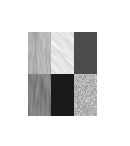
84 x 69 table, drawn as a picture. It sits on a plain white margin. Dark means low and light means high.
The table splits into 2 rows of 3 panels. Panel 1,1: high, streaked downward, faint in contrast. Panel 1,2: very high, slanting down to the right, faint in contrast. Panel 1,3: low, flat. Panel 2,1: middling, streaked downward, faint in contrast. Panel 2,2: very low, flat. Panel 2,3: high, fine-grained.
